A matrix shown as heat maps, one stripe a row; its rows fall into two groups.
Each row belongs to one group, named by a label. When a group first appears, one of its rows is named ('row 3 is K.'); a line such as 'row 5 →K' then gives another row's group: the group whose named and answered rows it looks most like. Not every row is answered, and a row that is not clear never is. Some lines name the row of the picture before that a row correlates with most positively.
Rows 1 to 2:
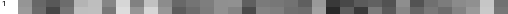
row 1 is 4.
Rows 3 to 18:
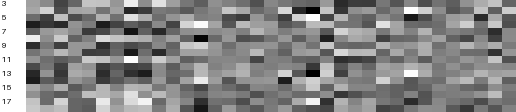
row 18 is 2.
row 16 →4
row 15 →2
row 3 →4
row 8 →2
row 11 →4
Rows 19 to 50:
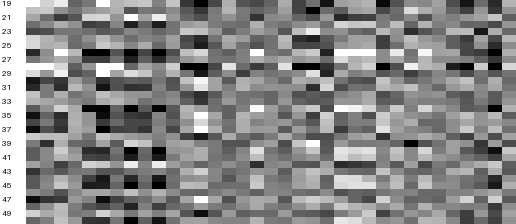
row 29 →2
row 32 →2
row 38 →2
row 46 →4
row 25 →2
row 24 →2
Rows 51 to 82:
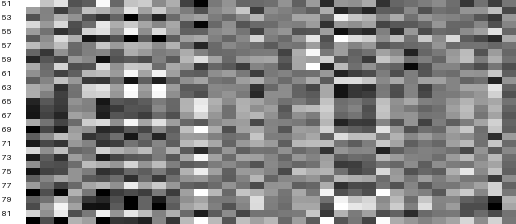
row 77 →4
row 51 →2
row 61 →4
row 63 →4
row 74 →4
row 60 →2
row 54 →2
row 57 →2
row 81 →2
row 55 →4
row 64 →4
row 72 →2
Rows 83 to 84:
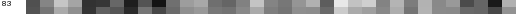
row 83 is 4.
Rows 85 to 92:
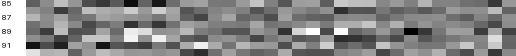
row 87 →2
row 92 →2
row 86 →4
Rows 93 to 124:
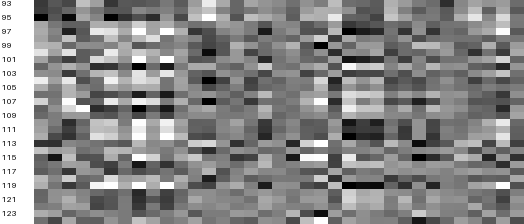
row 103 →4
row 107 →2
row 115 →2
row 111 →4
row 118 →2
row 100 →2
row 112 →4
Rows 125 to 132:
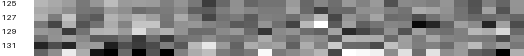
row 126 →2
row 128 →2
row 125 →2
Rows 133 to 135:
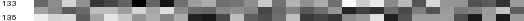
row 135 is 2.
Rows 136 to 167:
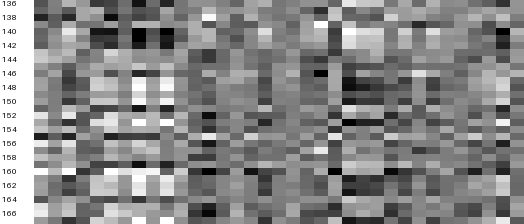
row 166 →2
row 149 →4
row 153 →4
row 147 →4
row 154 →2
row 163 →4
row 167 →4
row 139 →2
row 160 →2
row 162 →4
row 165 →2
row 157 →2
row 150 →4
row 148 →4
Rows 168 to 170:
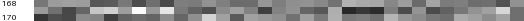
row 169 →4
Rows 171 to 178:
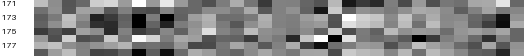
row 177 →2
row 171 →4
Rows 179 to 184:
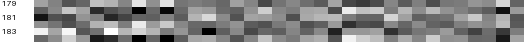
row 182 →4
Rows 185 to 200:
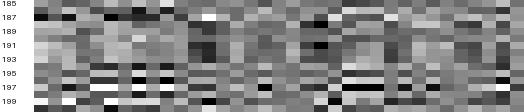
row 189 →2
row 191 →2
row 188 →2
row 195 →4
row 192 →2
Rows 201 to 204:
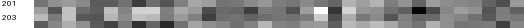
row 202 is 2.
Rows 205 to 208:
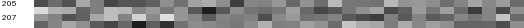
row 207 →4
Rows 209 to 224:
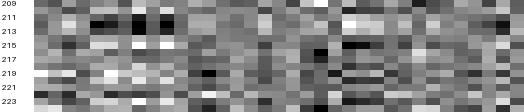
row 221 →2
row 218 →4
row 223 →4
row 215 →4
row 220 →4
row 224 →2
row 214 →4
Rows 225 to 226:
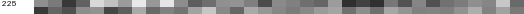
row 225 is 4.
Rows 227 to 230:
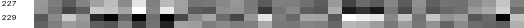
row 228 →4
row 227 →4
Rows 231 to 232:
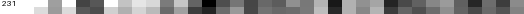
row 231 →2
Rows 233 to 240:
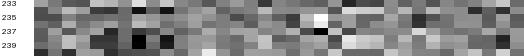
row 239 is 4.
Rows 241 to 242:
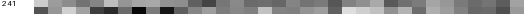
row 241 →2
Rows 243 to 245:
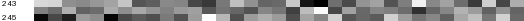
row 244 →2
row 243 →2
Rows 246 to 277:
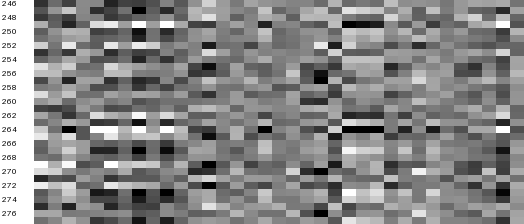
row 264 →4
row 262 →4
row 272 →2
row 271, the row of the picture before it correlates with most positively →245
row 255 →2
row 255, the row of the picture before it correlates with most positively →243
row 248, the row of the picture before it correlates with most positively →245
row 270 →2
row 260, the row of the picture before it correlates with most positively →243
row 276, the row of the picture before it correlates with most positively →243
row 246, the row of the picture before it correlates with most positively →245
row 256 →2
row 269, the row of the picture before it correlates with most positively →244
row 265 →2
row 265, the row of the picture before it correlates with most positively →244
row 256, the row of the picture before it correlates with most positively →243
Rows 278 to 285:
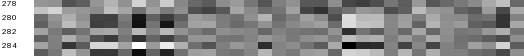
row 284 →4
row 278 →4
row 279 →2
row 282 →4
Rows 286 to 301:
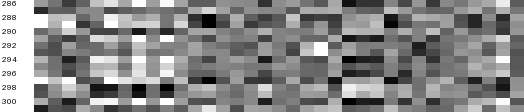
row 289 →2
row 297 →2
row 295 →4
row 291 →4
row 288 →2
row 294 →4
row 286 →4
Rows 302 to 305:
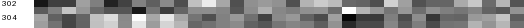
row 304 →4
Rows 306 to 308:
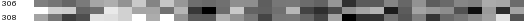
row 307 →2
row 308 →4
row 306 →4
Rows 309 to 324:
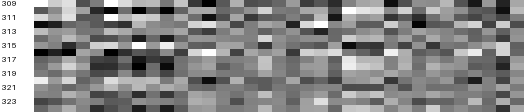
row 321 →4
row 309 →2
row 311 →2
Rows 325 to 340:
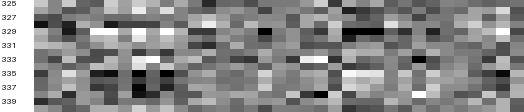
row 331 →2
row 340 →4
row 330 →4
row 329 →4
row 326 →4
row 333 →2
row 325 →2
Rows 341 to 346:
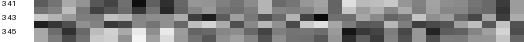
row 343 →2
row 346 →4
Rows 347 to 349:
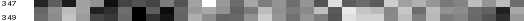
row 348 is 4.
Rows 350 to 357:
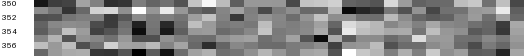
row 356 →2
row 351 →4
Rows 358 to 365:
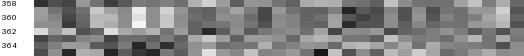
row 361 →4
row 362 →2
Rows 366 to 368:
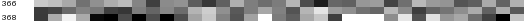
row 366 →2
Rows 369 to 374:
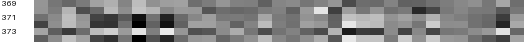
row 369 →4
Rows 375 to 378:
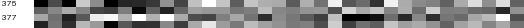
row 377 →4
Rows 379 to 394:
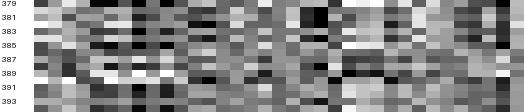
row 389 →4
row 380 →2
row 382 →2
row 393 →2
